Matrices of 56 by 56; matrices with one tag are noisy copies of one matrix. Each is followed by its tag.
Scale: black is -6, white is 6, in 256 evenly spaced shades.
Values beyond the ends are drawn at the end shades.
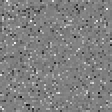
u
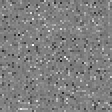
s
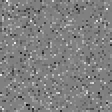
u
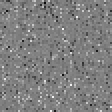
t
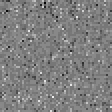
t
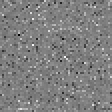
s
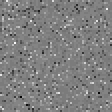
u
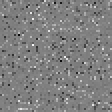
s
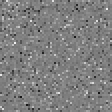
u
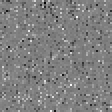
t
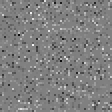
s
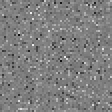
s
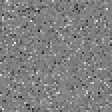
u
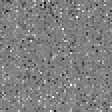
t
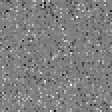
t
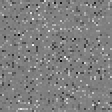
s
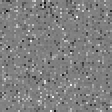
t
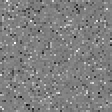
u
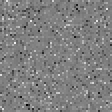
u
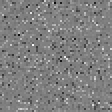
s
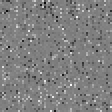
t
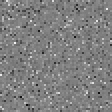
u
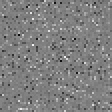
s
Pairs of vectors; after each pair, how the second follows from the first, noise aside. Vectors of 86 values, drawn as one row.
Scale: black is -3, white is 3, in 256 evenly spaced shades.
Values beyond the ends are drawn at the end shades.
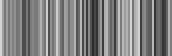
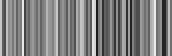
sign-scrambled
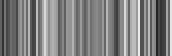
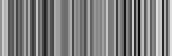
sign-scrambled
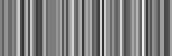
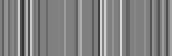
partly zeroed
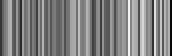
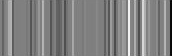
partly zeroed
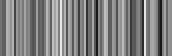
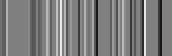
partly zeroed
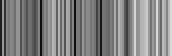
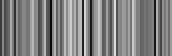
shuffled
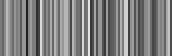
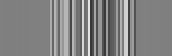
partly zeroed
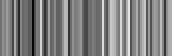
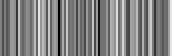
shuffled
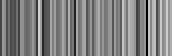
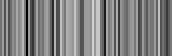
shuffled
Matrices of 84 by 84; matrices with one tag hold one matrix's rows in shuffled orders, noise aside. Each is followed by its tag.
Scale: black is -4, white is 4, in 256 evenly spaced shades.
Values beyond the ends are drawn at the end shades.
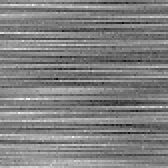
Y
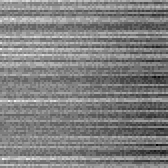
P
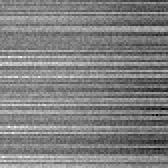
P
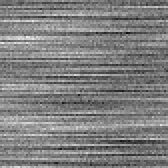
Y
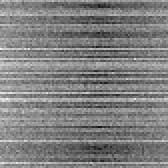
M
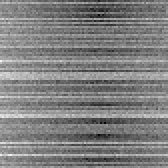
M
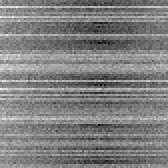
M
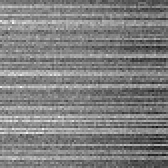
P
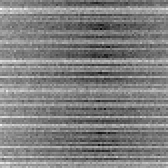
M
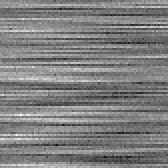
Y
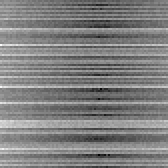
M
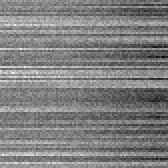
P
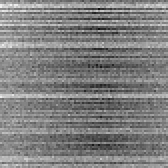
M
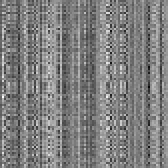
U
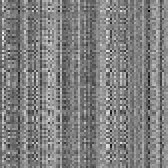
U
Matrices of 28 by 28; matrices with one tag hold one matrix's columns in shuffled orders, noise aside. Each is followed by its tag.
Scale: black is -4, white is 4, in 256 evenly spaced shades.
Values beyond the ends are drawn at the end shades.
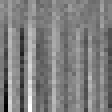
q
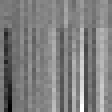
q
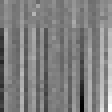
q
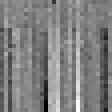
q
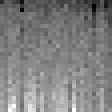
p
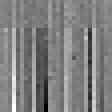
q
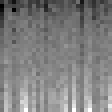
p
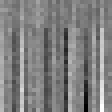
q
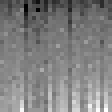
p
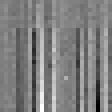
q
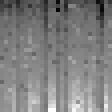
p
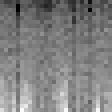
p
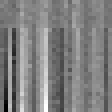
q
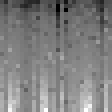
p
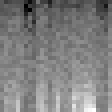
p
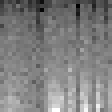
p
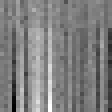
q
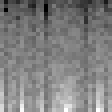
p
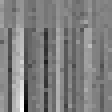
q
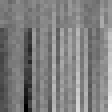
q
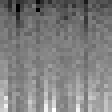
p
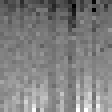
p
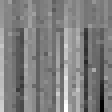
q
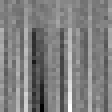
q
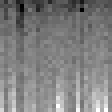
p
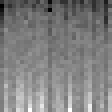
p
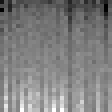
p
